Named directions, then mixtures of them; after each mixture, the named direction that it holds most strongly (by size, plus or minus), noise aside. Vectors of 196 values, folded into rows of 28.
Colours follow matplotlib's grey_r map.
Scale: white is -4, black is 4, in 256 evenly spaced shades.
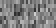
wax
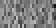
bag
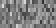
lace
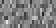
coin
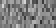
lace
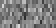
lace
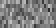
lace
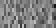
bag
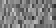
bag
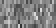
wax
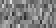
coin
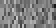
bag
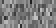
coin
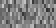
lace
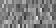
bag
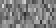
lace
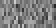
bag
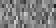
bag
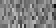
bag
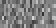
bag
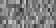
wax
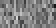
bag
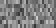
wax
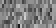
coin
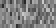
lace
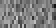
bag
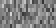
lace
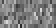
coin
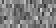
coin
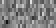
coin
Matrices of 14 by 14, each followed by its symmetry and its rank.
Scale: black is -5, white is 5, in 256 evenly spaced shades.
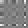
symmetric, rank one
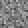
neither, full rank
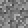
symmetric, full rank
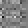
neither, rank two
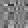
neither, rank two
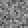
neither, full rank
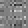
neither, rank two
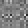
neither, rank two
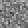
neither, full rank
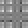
symmetric, rank one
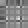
symmetric, rank one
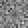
symmetric, full rank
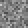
neither, full rank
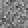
neither, full rank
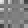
symmetric, rank one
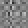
neither, rank two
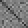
symmetric, full rank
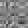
neither, rank two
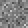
symmetric, full rank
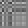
symmetric, rank one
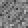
symmetric, full rank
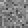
neither, full rank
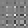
symmetric, rank one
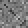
symmetric, full rank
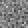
symmetric, full rank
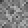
symmetric, full rank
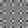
symmetric, rank one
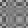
symmetric, rank one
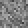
neither, full rank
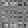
neither, rank two
